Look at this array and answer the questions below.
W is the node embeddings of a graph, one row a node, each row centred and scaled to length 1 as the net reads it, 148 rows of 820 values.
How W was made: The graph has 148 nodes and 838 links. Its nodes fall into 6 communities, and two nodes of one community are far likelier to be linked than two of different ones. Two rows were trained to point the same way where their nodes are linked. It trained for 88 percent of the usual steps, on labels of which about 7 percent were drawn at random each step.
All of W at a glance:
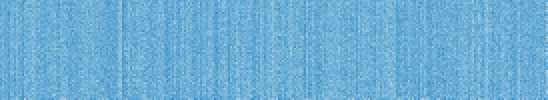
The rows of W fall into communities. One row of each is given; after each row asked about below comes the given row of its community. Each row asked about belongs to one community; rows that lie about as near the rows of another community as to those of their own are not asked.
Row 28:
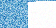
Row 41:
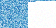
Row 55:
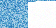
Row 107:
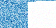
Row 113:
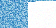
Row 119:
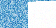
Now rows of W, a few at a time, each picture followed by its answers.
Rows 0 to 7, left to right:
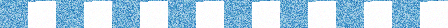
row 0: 107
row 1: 41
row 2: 113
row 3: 107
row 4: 119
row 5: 28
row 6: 55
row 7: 107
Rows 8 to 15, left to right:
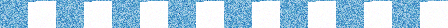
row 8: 41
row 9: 113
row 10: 28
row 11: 55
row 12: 41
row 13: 107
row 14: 41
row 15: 107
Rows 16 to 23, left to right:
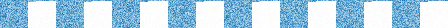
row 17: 113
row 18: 55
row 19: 119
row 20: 55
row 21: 41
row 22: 113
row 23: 113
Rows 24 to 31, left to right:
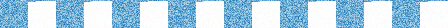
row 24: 119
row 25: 41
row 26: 28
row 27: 41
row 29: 113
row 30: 41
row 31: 113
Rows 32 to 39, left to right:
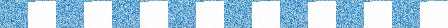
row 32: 107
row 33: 119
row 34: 55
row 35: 41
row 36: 107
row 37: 55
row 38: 41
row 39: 107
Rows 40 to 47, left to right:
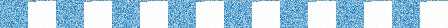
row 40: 55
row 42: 28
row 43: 107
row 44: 107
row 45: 41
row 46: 41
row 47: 107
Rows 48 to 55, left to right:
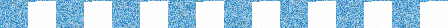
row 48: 107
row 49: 113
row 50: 28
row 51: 107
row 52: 113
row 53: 119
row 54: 28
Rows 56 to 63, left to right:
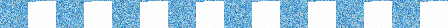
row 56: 107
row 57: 55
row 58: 41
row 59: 55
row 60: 107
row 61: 119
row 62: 113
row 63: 28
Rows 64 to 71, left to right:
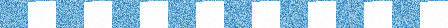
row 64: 28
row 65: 41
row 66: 107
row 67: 28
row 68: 55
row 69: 119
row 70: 41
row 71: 119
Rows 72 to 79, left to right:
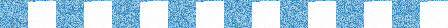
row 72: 113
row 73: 119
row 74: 119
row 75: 113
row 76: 55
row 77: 113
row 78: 119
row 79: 119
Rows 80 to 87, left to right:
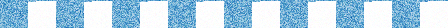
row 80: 28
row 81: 113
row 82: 119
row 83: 107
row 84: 28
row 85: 28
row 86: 113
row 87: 113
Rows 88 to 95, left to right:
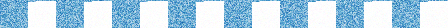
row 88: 55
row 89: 119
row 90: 28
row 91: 41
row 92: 113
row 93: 113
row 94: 107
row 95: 55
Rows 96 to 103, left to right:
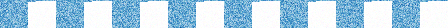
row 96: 41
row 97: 113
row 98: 55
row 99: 113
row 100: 119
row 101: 113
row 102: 119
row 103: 113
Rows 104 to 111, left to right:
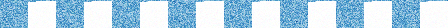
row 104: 113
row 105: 41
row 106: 107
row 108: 107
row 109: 41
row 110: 28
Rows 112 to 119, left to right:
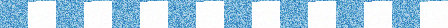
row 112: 107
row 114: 107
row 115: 55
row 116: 41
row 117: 119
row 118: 113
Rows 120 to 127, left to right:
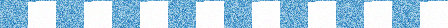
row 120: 113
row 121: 113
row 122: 113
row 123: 107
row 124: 55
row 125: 55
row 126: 55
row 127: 113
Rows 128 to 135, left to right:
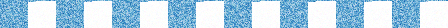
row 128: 41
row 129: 119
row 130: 55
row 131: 28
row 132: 107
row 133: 107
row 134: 28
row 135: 28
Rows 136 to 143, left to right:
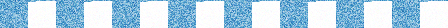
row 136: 41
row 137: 55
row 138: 55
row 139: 113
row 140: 113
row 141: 28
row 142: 28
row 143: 28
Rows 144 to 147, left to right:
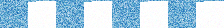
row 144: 28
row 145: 55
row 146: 28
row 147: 55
